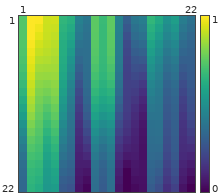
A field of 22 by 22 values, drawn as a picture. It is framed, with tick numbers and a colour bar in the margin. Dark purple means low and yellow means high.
Stripes: upright, repeating 3 times. Grain: streaks running down. Lone odd cells: none. Slope: up to the top left. Ninth with the highest average: top left.
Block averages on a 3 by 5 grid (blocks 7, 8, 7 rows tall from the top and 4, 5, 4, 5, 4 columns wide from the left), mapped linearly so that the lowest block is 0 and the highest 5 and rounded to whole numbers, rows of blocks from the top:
5 3 3 2 2
4 2 2 1 1
3 1 1 0 0
